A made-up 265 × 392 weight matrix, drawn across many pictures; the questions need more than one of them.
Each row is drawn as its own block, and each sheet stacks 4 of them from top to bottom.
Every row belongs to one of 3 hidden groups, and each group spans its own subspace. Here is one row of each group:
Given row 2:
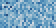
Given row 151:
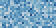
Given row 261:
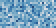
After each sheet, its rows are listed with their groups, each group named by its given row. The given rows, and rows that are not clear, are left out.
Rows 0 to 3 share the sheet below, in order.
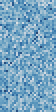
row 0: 261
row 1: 2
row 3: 2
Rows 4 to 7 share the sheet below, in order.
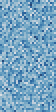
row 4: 151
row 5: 151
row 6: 2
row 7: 151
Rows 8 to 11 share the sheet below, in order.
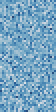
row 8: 261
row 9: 151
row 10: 151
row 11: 2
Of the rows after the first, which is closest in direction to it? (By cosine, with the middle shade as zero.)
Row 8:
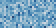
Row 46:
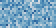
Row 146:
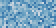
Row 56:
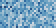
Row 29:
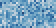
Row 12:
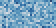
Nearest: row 29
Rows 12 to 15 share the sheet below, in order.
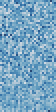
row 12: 151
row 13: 2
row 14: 151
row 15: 261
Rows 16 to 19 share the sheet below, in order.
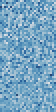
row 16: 2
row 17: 2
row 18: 261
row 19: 2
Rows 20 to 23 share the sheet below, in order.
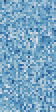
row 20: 261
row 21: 261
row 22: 261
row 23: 2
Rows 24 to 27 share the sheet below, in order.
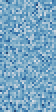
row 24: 2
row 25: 151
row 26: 261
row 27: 151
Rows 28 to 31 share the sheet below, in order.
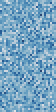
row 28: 2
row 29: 261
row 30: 2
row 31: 151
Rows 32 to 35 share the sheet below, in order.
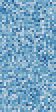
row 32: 151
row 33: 261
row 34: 261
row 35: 261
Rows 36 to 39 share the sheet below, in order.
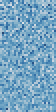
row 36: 261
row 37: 2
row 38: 261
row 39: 151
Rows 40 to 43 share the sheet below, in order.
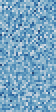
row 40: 2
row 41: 2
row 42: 151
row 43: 261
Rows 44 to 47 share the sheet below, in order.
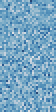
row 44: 261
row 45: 261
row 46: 151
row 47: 2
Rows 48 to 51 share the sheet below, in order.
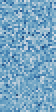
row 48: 261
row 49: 261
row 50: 151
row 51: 2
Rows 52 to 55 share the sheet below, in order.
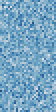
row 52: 2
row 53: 261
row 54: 261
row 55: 2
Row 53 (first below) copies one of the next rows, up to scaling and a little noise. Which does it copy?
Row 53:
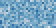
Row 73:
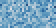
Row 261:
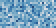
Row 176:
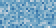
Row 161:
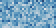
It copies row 176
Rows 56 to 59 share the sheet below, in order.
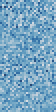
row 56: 2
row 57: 261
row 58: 261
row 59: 261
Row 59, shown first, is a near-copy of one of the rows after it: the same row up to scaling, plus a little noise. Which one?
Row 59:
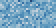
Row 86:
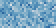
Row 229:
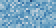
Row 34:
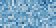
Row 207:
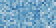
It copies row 229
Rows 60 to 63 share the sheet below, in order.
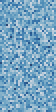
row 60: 151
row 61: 261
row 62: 2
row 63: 261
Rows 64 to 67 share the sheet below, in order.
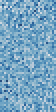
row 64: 2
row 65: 261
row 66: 151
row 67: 2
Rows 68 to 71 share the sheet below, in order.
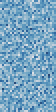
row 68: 151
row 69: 261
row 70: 151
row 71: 2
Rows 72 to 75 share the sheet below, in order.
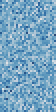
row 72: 2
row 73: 261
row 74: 261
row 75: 2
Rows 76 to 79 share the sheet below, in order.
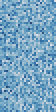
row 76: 261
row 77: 261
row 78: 2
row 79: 2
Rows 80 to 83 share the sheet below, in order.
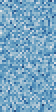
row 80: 151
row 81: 261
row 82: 261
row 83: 151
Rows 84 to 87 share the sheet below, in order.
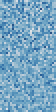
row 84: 261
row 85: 151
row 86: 261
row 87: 151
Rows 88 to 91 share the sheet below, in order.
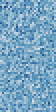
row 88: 2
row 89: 151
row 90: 261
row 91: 151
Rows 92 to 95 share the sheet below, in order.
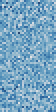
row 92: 2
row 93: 261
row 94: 261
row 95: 261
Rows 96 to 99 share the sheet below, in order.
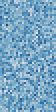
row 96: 151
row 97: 2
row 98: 261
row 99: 2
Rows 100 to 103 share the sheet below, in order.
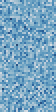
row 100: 151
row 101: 261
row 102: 151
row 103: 2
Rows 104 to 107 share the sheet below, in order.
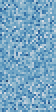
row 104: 151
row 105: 2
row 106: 151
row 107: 151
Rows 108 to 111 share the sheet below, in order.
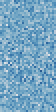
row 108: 151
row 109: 261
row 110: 2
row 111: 2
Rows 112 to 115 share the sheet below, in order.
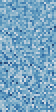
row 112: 261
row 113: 151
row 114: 2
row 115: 151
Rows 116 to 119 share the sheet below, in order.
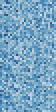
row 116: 2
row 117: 2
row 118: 151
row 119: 151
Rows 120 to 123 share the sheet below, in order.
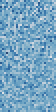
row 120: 2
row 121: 151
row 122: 151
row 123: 151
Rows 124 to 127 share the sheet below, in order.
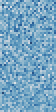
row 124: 2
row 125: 151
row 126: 151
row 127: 151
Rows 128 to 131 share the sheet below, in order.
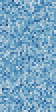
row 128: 151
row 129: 261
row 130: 261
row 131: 2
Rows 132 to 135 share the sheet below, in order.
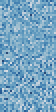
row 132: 151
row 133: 151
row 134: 2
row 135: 2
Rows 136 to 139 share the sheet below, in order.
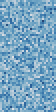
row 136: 151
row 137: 261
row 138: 151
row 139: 261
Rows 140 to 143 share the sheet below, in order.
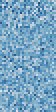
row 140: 2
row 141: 151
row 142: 261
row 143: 2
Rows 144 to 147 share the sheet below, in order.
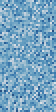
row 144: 151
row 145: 2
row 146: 261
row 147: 2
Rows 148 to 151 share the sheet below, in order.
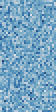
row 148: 151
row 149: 151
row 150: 2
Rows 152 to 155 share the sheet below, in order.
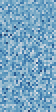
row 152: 151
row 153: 2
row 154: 2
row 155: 2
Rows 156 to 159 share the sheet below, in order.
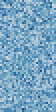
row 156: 261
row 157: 261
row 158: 2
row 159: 261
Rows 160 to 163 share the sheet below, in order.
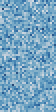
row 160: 151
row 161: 261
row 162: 261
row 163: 151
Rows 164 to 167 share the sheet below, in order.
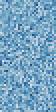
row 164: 2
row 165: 261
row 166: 2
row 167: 261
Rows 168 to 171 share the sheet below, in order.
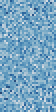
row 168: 151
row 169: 2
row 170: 151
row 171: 2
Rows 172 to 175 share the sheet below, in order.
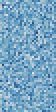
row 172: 2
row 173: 2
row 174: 151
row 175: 151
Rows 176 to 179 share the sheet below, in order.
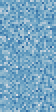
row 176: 261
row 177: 261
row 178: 2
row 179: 2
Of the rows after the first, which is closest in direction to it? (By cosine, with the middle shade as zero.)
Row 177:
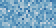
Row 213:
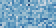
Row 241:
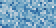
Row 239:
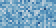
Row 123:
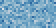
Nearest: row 239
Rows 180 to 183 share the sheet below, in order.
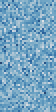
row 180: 151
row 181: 261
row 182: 151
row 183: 261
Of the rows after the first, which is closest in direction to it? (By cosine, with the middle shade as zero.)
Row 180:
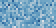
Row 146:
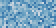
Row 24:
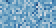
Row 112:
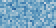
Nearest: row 24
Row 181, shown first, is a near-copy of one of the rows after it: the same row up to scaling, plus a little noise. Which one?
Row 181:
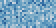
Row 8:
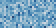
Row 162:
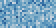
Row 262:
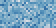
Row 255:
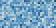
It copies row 162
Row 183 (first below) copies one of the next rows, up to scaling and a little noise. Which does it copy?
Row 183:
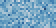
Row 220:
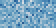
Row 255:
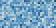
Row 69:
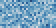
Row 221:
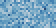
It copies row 221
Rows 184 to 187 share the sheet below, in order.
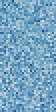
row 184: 151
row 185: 261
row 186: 151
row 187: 151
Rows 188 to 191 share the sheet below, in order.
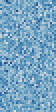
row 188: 2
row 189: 2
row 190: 2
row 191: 151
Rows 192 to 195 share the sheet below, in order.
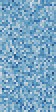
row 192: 151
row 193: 151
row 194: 151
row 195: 2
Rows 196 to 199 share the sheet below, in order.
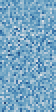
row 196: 151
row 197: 261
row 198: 2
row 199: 261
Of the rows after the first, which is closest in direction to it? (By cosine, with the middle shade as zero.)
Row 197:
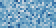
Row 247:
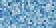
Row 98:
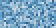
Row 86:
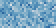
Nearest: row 98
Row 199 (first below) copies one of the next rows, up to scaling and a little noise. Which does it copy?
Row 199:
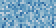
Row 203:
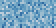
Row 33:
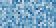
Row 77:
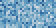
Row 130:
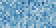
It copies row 203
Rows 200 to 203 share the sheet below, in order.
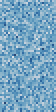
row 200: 261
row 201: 151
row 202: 151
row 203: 261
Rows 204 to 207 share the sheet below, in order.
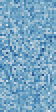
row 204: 151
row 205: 151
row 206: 151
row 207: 261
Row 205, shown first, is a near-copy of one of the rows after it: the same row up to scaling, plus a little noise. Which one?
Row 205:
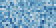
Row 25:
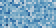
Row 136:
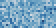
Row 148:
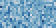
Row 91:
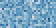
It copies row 136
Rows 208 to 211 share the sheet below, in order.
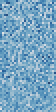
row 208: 2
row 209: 2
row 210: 261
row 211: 261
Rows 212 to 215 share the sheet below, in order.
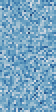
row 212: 151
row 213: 261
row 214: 261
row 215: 2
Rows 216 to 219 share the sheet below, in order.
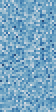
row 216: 151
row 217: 151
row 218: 151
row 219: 261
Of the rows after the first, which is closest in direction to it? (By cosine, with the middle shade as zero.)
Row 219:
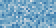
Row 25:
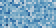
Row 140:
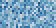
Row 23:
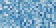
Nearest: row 140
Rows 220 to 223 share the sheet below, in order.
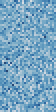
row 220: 261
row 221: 261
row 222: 2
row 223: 151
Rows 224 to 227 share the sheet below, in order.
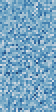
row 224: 2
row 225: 261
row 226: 261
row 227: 2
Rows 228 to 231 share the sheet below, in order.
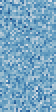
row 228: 151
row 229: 261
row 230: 151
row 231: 2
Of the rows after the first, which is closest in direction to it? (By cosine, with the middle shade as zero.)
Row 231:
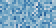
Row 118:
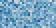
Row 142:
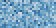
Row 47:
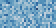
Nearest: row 142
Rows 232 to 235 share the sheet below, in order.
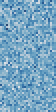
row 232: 151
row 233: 2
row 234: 2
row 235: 261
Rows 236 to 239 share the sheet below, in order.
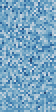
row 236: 2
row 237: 261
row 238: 151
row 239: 261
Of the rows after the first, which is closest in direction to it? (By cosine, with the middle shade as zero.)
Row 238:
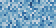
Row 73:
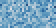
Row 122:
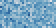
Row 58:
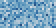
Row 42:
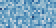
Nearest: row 42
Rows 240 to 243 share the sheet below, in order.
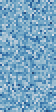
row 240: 151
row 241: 261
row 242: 151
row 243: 261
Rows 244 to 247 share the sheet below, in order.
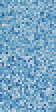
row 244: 261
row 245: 151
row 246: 261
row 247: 261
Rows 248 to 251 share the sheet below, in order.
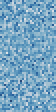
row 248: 261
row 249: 151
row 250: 261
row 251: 261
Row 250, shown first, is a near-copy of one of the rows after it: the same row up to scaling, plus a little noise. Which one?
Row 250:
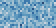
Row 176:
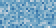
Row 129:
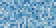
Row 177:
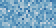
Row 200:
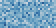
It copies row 129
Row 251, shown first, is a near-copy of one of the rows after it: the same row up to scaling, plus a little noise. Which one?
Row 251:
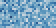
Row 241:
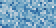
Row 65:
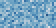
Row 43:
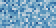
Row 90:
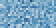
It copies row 43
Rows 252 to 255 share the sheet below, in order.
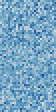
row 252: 2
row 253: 261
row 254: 261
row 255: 261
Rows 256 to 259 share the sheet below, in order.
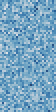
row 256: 2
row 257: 151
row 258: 261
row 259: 261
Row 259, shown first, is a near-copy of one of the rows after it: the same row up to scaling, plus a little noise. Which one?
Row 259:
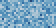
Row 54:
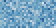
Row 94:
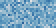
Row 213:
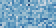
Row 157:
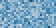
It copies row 157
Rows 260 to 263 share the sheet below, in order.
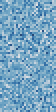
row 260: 2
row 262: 261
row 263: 2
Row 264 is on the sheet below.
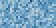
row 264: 261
